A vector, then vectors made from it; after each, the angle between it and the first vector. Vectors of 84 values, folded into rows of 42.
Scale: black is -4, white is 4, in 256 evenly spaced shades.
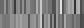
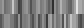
orthogonal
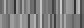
nearly parallel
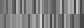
nearly parallel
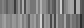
nearly parallel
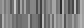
nearly opposite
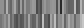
nearly opposite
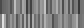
orthogonal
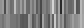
nearly opposite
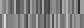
partly opposed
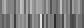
partly aligned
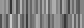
partly opposed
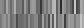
nearly opposite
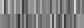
partly opposed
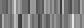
partly opposed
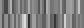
partly aligned
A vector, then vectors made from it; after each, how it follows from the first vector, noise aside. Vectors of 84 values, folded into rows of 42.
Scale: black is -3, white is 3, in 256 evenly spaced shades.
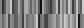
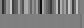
partly zeroed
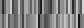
copied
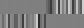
partly zeroed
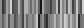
copied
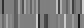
partly zeroed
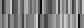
copied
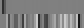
partly zeroed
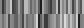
copied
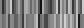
copied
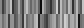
copied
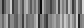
copied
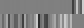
partly zeroed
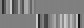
partly zeroed
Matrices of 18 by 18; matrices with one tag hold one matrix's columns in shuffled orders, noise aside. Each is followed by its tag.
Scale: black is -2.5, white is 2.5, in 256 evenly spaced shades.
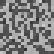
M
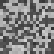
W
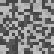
W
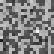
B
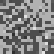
B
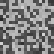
B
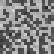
B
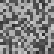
W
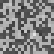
M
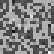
M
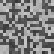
W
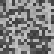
B
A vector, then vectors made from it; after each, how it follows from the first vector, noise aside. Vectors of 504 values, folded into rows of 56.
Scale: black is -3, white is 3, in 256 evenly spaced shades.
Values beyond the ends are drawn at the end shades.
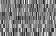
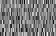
sign-scrambled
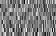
sign-scrambled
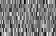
sign-scrambled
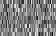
wrapped around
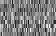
wrapped around
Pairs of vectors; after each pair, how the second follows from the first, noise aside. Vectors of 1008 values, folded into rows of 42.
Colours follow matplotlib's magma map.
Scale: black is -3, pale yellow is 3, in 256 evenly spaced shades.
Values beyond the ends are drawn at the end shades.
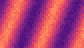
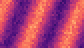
reversed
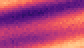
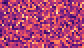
shuffled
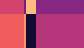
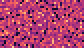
shuffled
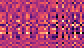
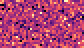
shuffled
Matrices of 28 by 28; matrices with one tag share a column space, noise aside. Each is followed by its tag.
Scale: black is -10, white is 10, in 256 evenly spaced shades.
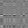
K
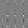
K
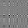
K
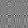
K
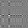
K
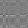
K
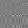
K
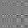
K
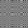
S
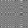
S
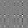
K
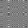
S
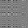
S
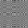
S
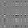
K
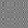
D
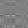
K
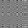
S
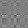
K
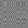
D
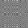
S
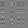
D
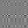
K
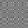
D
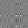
K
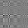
K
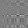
K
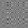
D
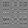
D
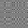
D
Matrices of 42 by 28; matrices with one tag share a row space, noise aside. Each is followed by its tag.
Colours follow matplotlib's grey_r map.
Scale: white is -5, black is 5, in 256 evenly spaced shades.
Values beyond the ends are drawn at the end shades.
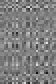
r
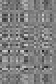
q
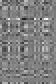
q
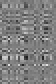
q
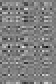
q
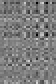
r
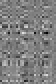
q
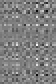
r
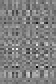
r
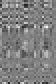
q
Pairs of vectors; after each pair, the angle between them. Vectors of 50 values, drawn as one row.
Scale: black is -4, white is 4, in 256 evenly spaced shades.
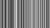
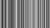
nearly parallel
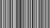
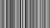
orthogonal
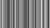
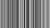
partly aligned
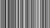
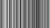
partly opposed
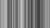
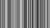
partly aligned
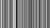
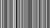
nearly parallel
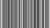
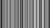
nearly opposite
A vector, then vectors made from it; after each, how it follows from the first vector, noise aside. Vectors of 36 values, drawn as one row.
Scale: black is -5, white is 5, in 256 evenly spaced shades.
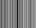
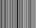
copied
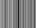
reversed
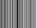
copied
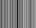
copied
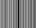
reversed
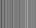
partly zeroed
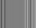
partly zeroed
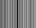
copied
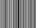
reversed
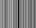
reversed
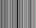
copied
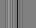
partly zeroed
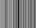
reversed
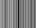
reversed
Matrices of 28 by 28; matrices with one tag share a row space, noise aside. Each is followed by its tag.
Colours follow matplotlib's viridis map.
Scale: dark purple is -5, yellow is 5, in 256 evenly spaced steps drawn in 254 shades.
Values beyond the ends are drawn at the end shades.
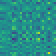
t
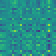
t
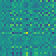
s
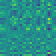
t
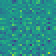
t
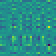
t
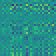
s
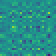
t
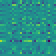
t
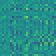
s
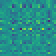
t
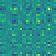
t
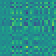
s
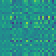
s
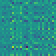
s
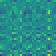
t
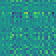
s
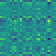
t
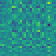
t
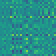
s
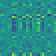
t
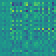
s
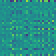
s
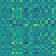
s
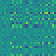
s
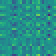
t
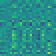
t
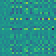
s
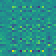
t
